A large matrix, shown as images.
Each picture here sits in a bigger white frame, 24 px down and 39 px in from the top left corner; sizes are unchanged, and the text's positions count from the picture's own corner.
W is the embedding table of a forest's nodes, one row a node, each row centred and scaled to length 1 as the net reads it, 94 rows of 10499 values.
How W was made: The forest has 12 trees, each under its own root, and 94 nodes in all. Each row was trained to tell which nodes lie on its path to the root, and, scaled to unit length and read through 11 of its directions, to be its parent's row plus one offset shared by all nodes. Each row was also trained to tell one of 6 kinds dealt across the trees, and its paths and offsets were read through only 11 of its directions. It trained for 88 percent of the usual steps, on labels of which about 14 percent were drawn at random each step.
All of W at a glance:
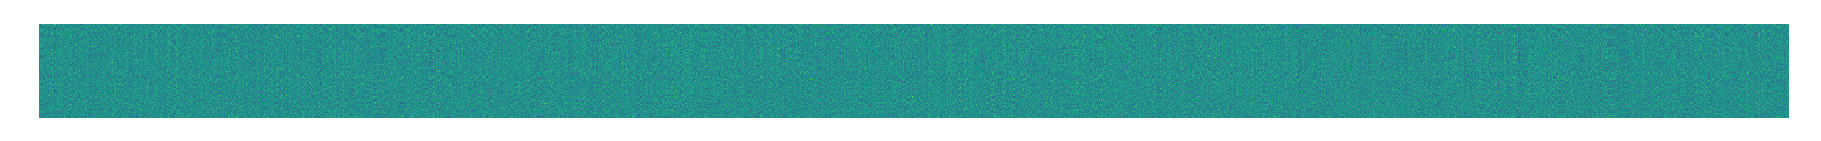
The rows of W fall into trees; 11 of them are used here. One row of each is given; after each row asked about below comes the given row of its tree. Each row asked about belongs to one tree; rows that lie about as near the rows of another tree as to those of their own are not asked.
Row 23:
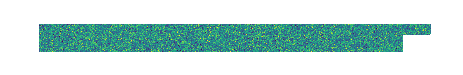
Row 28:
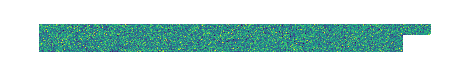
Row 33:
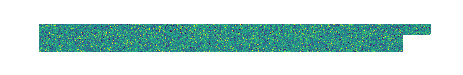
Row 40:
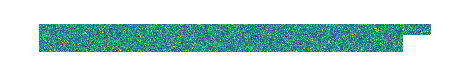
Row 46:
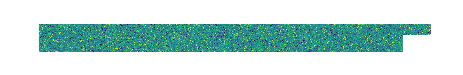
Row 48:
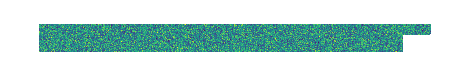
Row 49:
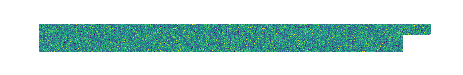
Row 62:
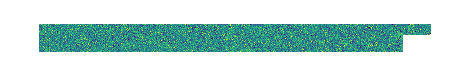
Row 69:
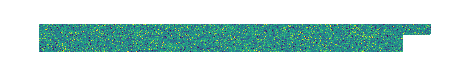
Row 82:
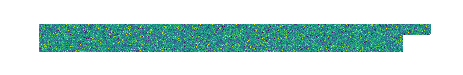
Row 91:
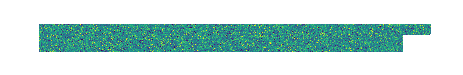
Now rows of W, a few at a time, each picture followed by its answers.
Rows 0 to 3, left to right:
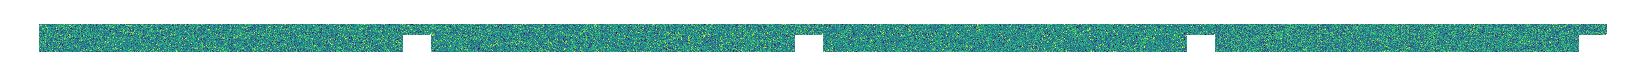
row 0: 28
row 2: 33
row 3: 23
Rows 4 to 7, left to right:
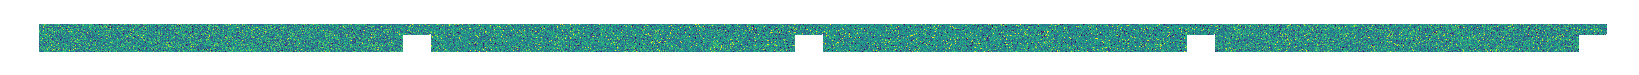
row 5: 82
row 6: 82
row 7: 82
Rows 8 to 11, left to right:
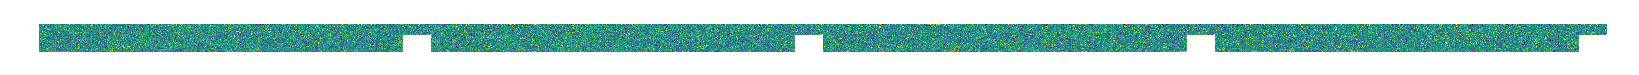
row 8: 69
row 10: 69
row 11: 33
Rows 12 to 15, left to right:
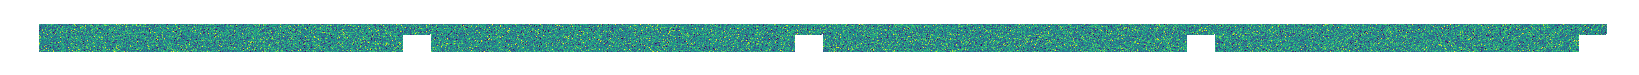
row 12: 23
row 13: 33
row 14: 28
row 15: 40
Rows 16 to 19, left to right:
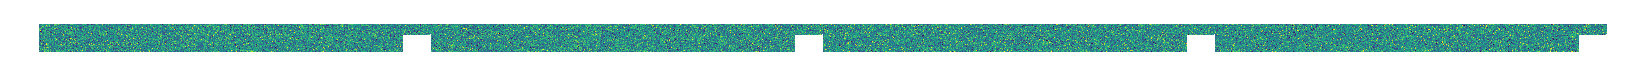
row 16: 69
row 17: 46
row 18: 82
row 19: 62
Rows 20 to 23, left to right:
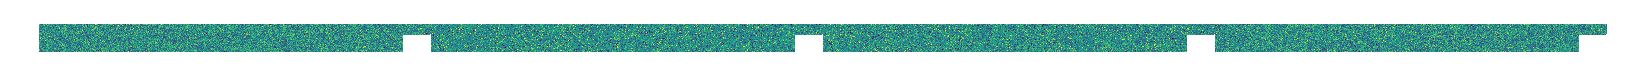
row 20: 69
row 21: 82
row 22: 82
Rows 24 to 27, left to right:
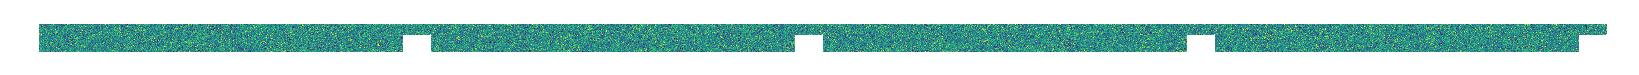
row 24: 33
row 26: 69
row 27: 33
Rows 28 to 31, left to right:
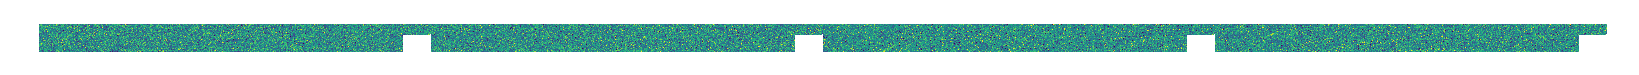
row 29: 46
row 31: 46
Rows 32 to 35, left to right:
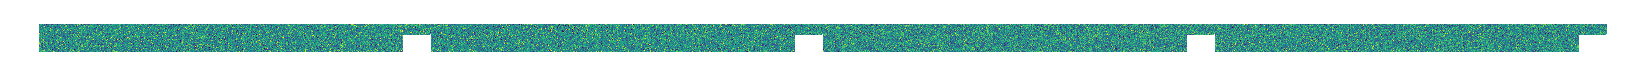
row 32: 91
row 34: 49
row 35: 28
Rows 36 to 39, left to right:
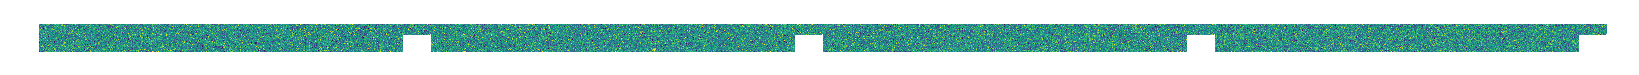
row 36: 69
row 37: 28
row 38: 46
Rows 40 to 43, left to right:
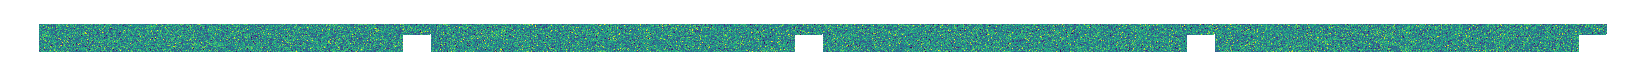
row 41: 23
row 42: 28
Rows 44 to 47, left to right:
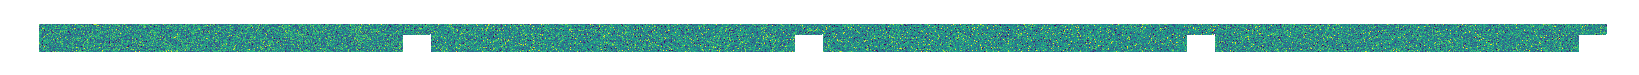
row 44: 46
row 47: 28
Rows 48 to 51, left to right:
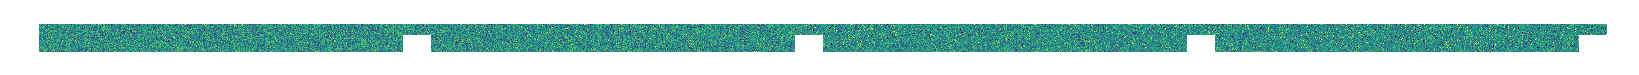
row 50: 28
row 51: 33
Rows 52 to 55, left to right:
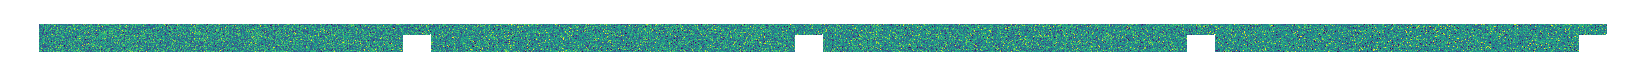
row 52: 23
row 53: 23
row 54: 91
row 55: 48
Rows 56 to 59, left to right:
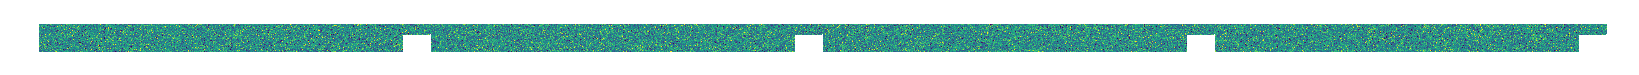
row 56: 82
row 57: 40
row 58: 62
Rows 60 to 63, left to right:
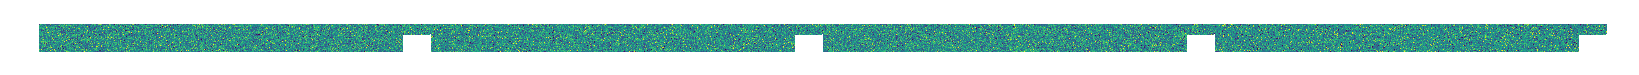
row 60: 48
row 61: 46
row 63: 69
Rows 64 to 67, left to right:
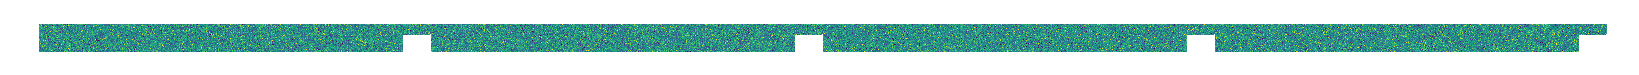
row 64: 48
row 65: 33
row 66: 46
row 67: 40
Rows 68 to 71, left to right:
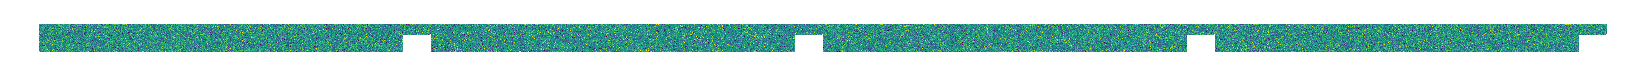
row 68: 46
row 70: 49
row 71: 48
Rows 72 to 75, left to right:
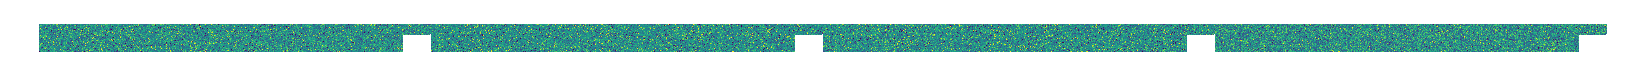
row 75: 91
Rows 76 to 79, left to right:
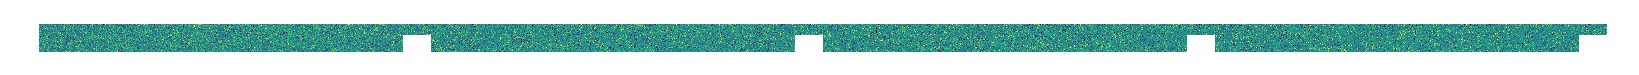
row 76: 33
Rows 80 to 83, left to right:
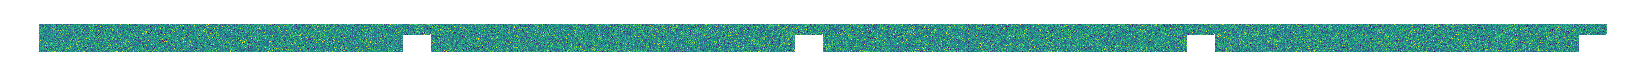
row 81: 49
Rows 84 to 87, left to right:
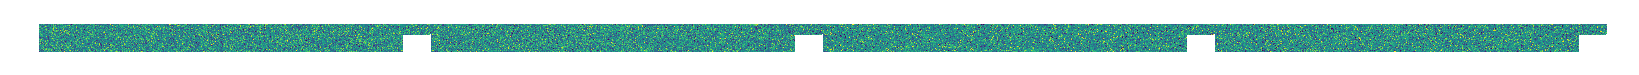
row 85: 69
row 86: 62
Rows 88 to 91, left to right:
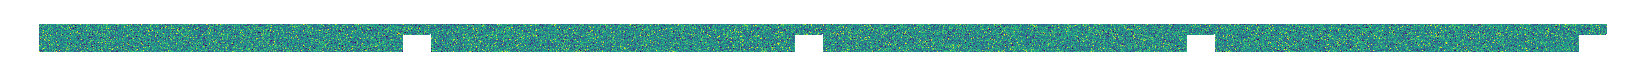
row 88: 82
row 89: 23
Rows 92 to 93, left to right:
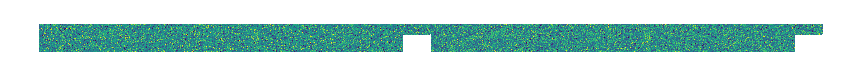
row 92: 23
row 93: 23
